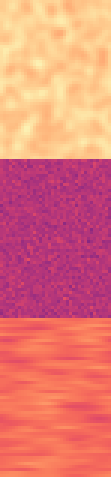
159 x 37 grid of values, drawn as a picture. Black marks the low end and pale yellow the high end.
The table splits into 3 rows of 1 panel. Panel 1,1: very high, blotchy, faint in contrast. Panel 2,1: middling, fine-grained, faint in contrast. Panel 3,1: high, streaked across, faint in contrast.
